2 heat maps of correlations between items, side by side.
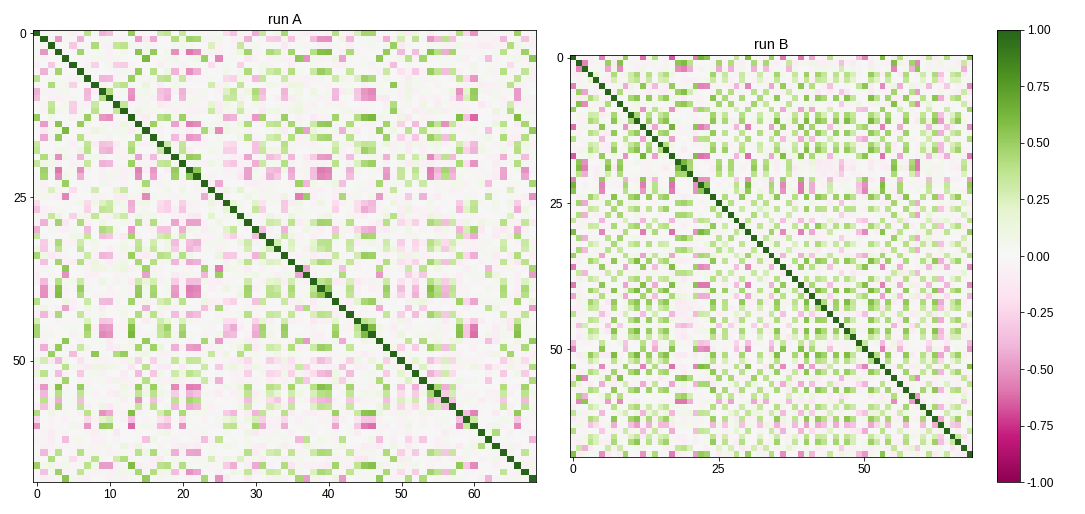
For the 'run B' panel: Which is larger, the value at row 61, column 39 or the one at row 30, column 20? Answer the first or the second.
the second
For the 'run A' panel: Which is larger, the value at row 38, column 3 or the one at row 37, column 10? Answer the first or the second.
the first
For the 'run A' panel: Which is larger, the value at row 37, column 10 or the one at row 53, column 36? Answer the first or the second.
the second
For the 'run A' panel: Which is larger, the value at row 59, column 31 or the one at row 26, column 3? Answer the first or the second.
the second
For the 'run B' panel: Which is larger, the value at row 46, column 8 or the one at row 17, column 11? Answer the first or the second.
the second
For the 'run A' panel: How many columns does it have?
69
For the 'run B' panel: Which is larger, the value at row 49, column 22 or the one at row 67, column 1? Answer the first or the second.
the second
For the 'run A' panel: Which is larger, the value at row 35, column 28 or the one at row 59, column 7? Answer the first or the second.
the first
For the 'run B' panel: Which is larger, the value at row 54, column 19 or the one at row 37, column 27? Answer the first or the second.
the second
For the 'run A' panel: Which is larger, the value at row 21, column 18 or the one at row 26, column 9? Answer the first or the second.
the second
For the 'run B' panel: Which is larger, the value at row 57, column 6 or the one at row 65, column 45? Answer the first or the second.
the second
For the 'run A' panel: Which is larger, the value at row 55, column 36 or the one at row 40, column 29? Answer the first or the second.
the second
